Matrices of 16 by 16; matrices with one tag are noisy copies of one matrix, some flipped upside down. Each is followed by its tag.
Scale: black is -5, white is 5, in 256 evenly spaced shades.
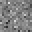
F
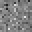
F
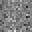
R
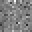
R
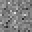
F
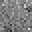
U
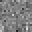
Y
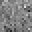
U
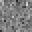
Y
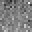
U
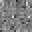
Y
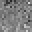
U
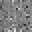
R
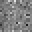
R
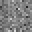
R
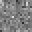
Y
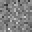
F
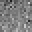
U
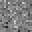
F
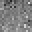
U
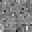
Y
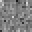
Y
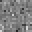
Y
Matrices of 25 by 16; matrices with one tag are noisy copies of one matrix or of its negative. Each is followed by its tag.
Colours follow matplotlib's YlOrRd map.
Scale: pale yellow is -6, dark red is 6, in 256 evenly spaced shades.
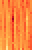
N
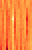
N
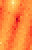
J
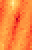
J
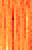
N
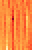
N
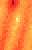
J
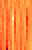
N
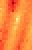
J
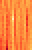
N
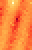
J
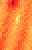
J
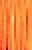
N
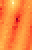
J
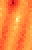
J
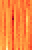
N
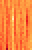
N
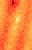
J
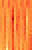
N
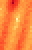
J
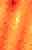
J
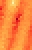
J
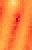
J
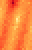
J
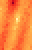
J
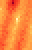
J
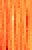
N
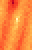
J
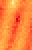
J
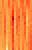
N
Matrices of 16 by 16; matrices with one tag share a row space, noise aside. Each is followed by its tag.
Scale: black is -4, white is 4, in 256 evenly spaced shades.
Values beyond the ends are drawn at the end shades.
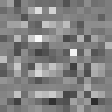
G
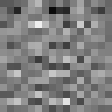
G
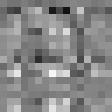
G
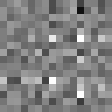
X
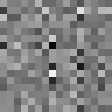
X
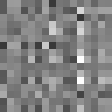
X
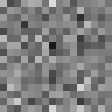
X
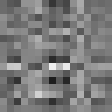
G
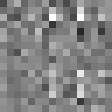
X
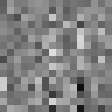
X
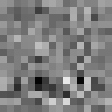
G
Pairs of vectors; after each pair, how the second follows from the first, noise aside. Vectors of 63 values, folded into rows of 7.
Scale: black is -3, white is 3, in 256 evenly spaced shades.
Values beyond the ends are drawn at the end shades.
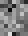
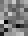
wrapped around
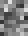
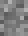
shrunk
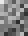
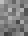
shrunk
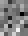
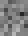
shrunk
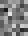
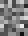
shuffled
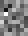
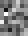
copied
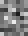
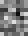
copied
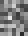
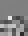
partly zeroed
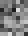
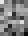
wrapped around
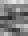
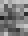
copied
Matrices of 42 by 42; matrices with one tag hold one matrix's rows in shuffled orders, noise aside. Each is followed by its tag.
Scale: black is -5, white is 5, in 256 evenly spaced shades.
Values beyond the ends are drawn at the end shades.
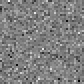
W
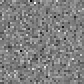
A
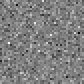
W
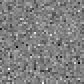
W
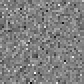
A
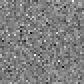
A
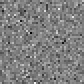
A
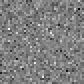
W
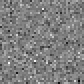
W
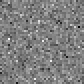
W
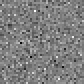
A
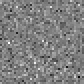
W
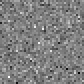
W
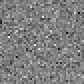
W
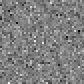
W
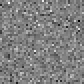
W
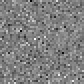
A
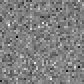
W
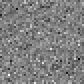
W
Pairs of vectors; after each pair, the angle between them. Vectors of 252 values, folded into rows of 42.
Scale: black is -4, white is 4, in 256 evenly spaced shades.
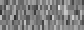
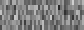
nearly opposite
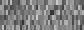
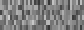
orthogonal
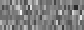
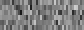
nearly opposite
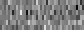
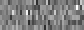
nearly opposite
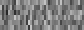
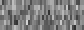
partly opposed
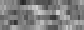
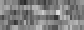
nearly parallel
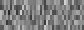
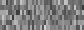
partly aligned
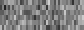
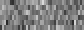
partly opposed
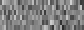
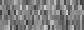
partly aligned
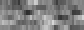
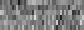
partly aligned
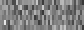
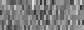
orthogonal
